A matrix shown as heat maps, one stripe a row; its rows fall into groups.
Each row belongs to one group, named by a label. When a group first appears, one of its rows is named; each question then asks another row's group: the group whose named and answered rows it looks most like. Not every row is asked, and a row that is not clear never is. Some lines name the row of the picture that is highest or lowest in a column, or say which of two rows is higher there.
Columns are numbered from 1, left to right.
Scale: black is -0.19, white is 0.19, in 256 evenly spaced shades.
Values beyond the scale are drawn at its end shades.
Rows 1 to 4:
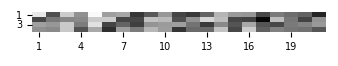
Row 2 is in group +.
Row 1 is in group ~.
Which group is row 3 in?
~
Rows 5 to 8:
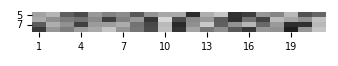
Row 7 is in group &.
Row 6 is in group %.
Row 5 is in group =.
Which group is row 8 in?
&
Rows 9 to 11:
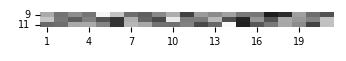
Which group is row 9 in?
~
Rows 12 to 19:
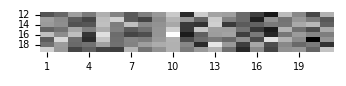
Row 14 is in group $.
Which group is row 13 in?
=
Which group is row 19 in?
%
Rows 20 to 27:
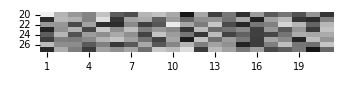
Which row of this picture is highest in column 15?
21
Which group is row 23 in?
&
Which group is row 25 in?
&
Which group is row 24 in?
$
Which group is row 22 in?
%
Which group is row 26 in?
%
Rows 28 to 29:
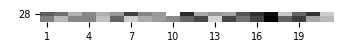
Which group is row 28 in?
+
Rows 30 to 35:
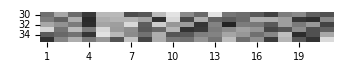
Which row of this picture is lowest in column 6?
35
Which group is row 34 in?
&
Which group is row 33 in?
~
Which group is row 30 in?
=
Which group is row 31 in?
&
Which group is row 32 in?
$
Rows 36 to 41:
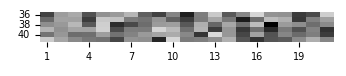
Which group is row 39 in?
~
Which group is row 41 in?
%
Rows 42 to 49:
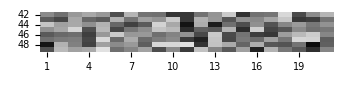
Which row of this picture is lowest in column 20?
48
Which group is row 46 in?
$
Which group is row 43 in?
&
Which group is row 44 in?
~
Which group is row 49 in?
&
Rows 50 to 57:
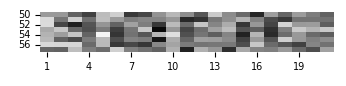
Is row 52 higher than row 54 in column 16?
No
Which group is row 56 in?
~
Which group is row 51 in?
~
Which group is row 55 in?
%
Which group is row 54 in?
~
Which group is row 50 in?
=
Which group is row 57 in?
&
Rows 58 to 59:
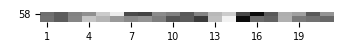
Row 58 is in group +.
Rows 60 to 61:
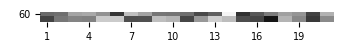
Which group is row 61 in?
+
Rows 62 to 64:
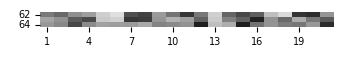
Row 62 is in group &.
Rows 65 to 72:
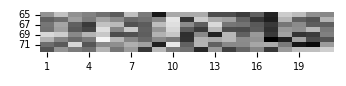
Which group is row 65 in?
%
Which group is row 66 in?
+
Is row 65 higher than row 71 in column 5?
No
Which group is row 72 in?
$
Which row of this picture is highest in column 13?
67
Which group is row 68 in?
$
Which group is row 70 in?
~
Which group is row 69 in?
~
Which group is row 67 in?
=
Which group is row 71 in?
&
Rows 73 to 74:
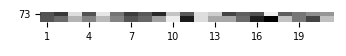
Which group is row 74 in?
+
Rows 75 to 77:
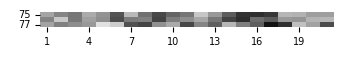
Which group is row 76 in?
%
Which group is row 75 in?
%
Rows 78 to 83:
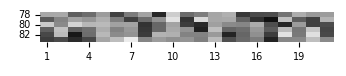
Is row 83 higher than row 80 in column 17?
No
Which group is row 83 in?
$
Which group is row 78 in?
%
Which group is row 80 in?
~
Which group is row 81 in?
$
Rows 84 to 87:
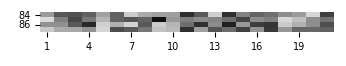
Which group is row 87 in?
~
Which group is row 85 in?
%
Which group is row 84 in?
$
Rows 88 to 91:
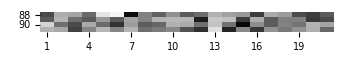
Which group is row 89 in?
=
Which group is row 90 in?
%
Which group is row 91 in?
$
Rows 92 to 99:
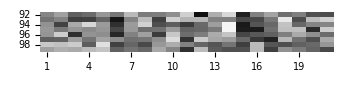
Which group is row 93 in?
%
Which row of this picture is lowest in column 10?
94
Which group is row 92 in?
=
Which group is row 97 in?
+
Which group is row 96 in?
%
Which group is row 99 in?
~
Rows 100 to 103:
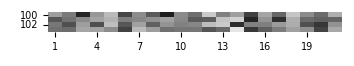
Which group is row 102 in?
&
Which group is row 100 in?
%
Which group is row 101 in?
+
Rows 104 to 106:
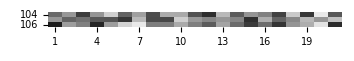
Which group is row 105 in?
%
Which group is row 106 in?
$
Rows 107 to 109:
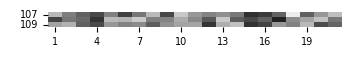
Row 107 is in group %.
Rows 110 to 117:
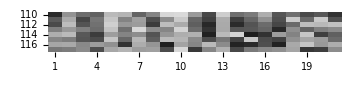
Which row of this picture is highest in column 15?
115
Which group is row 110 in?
=
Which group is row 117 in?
&
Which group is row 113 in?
$
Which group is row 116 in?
%
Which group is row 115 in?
$
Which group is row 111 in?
$
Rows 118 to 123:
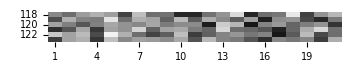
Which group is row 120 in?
=
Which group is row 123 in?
&
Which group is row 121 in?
$
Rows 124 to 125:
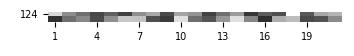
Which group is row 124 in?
%
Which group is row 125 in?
&
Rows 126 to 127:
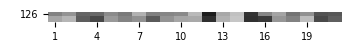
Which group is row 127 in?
=
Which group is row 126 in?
=
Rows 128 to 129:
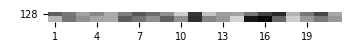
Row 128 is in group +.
